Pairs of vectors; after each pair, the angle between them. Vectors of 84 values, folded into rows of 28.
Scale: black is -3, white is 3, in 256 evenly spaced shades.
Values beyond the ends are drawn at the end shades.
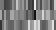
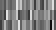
orthogonal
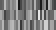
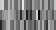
partly opposed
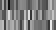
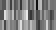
orthogonal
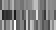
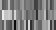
nearly opposite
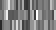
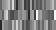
nearly parallel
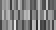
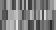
orthogonal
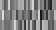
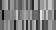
nearly opposite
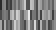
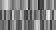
orthogonal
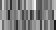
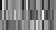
orthogonal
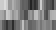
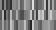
orthogonal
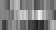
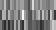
partly aligned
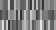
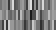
nearly opposite
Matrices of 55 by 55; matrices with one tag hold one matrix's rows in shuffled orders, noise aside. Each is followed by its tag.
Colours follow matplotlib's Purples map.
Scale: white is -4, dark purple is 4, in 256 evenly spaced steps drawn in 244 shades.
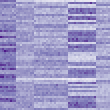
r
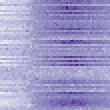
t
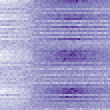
t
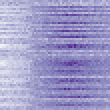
t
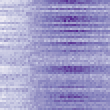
t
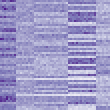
r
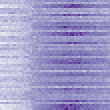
t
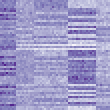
r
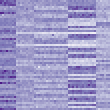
r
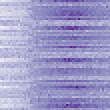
t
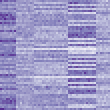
r
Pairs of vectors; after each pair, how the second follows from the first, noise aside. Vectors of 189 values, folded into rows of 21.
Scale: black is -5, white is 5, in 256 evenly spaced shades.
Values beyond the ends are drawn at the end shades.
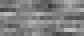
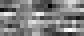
scaled up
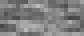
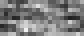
scaled up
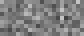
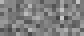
copied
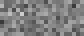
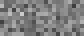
copied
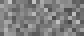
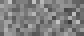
copied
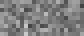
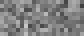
copied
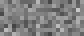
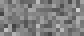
copied
